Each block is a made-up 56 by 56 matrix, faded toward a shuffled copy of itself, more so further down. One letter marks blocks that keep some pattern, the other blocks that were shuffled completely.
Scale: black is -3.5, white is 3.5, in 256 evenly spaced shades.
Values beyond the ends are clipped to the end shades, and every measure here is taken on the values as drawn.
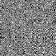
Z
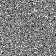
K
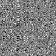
Z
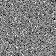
K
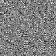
Z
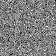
K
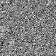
Z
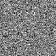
Z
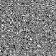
Z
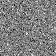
K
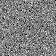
K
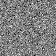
K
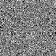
Z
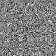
Z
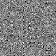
Z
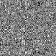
Z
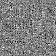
Z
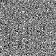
Z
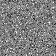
K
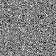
Z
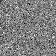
K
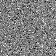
K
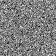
K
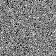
K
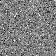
K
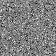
K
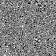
Z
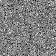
K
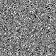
Z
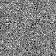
Z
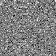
Z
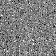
Z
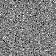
Z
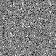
Z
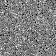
K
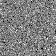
K
